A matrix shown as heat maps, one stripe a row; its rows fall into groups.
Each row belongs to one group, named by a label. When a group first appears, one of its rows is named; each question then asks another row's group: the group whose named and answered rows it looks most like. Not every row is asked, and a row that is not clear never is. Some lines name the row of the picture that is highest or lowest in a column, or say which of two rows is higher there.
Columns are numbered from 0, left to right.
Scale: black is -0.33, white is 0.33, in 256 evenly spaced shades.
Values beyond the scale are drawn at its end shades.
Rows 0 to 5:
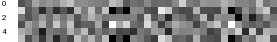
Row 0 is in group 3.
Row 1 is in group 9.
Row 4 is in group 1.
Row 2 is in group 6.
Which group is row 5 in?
9
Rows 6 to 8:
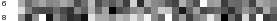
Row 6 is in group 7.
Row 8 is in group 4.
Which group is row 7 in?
9
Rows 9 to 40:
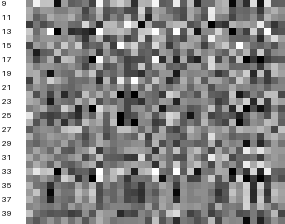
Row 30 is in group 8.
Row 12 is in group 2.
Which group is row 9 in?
4
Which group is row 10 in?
7
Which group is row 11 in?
7
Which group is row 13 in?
4
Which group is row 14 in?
7
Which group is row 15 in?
3
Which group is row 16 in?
1
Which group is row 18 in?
7
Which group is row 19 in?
1
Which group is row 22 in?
9
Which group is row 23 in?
1
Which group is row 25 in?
9
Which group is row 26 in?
9
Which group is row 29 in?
6
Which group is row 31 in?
7
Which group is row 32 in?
8
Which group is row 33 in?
4
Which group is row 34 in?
6
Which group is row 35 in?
1
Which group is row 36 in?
1
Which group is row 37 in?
1
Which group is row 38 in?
8
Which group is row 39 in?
9
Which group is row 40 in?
6
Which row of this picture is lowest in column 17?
11
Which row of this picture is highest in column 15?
20
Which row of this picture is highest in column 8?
12
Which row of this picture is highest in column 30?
15
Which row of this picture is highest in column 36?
27
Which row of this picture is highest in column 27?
13
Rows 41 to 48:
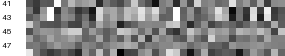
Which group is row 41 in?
1
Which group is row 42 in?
4
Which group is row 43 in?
4
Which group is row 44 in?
9
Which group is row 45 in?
3
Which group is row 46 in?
7
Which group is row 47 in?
2
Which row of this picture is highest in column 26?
46
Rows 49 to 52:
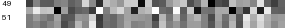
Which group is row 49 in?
2
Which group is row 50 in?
4
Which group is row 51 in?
8
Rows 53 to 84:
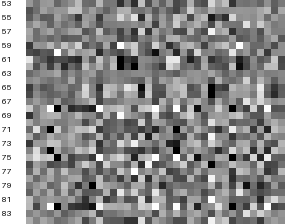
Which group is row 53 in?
7
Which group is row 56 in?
8
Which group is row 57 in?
7
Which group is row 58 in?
9
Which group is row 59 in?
3
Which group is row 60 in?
1
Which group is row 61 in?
9
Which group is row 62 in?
9
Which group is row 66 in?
2
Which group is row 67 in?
8
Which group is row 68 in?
4
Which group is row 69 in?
3
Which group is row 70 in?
7
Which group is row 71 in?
1
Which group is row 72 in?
7
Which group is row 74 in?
1
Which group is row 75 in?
4
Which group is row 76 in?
2
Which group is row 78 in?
7
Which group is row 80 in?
3
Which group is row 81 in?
7
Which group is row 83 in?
8
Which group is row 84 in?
7
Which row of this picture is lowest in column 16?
65
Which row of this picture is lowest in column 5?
62
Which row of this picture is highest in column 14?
65
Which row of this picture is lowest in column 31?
79
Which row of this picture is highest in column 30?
59
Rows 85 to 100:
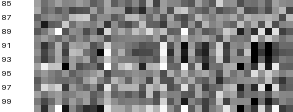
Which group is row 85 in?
7
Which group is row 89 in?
4
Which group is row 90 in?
8
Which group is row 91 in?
6
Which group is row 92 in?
6
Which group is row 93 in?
6
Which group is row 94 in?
4
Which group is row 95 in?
8
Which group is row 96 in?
2
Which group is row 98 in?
7
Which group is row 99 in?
6
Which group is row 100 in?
4
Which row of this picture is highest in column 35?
86
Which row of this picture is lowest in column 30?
86
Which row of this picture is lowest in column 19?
92
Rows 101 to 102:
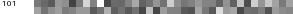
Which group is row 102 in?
7
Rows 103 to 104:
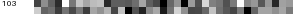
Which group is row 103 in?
1
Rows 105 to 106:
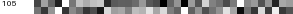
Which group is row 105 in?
1
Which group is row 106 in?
4
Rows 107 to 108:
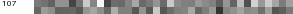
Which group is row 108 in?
2
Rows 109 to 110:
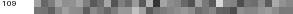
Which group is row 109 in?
7
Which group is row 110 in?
2
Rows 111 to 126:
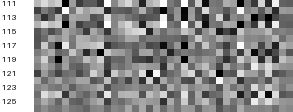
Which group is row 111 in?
4
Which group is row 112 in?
1
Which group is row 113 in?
6
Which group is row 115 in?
2
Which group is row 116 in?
3
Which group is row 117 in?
1
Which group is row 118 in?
6
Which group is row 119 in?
1
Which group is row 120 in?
8
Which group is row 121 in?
2
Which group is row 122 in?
7
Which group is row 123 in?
8
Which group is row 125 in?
8
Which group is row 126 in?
2
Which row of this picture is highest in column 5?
118
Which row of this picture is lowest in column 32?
119
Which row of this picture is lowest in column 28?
115
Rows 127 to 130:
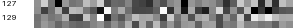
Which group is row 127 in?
1
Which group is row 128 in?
6
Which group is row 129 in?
8
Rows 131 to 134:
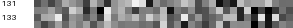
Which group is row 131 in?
2
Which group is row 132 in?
6
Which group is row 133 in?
4
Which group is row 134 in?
6
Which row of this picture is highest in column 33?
131
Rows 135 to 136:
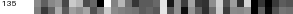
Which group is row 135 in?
6
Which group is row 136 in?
6
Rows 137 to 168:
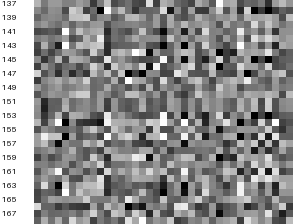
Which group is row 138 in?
6
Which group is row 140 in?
8
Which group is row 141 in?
1
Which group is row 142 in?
8
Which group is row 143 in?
1
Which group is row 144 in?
2
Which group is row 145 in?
6
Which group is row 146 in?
2
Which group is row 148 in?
3
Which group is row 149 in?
7
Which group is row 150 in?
3
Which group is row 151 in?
1
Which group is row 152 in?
1
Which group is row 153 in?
6
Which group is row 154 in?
4
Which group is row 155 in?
2
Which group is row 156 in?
4
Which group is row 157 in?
1
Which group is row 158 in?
6
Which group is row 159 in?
2
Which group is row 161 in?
4
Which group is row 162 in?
8
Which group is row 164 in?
1
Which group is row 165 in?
3
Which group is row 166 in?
9
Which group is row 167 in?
2
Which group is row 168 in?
3
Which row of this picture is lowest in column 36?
166
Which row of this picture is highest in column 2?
156
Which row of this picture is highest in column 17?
146
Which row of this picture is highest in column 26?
137
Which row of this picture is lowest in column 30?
147
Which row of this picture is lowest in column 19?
138
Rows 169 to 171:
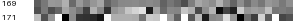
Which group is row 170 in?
2
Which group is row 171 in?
4
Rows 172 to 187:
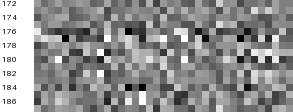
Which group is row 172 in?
7
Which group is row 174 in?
3
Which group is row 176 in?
9
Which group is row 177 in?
4
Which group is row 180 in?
4
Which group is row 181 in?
3
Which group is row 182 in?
8
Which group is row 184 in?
9
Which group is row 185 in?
3
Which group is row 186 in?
3
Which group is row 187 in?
7
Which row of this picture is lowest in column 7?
176
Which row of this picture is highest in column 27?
180
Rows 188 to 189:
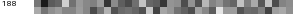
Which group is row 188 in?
1
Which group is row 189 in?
7
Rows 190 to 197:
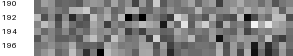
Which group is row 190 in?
2
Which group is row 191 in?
3
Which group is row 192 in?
9
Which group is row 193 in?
8
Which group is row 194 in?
9
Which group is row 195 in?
2
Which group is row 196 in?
6
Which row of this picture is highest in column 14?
191
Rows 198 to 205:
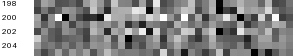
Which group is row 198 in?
2
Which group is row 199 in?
2
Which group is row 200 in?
4
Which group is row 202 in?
2
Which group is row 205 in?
6
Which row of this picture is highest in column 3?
200
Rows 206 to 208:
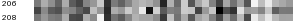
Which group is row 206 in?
8
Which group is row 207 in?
2
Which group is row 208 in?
8
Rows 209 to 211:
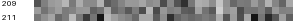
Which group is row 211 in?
6
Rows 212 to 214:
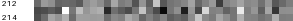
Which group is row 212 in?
2
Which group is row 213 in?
1
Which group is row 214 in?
3
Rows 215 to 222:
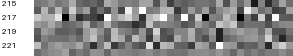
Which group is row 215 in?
6
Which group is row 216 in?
3
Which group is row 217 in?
4
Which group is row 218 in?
7
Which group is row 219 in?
2
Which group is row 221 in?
7
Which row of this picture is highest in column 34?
217
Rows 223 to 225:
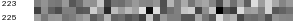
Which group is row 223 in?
8
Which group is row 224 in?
2
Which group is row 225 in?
7
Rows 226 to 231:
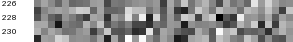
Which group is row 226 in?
8
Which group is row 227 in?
3
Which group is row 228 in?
2
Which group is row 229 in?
1
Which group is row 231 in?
3
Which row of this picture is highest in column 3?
231
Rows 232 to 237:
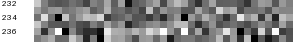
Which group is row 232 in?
9
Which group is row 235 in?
9
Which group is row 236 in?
4
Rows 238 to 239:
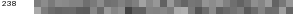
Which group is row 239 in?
9
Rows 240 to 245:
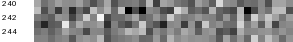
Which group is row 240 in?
7
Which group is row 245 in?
8
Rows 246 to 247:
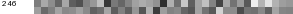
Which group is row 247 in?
7
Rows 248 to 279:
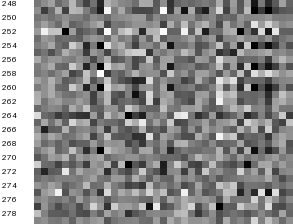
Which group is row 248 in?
6
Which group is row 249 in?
6
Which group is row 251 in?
8
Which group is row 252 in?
4
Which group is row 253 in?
2
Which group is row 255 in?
2
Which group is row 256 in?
7
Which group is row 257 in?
6
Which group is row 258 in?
8
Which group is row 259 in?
7
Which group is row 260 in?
6
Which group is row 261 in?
7
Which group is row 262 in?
7
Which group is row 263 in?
3
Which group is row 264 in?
9
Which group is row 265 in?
3
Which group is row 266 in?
1
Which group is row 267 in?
7
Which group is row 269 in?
6
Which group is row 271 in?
9
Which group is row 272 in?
1
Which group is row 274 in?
7
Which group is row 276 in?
8
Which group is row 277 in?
2
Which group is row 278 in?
9
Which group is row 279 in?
8
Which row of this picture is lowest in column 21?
249
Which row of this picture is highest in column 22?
277
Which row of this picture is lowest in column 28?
255
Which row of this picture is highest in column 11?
277
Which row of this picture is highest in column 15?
265
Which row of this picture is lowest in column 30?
271
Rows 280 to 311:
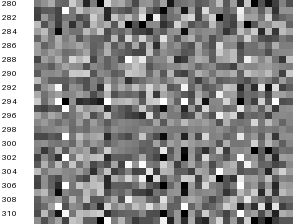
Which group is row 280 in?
6
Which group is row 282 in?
2
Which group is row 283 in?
9
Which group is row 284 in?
1
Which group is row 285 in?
3
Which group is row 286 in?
7
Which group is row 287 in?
7
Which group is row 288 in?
3
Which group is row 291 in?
9
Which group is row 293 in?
7
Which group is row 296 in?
7
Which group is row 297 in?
8
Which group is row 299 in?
1
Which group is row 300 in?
8
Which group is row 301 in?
6
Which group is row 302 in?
1
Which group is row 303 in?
3
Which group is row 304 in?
7
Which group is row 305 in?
2
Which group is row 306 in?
1
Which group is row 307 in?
1
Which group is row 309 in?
4
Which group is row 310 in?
1
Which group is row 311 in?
6
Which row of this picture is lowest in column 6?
294
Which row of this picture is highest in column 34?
294
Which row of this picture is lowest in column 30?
283
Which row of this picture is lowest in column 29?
294
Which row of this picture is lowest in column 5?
283
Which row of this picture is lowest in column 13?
283
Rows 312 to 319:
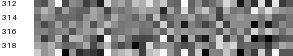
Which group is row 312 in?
4
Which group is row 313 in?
8
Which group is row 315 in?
6
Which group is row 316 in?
8
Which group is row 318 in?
7
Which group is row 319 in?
4
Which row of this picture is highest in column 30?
317
